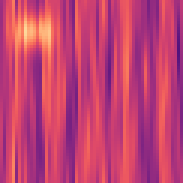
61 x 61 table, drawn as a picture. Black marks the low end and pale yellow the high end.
One bump rises in the top left. The grain runs up and down. The ninth with the highest average is the top left. The values follow a bell shape. Upright stripes repeat 5 times across the table.
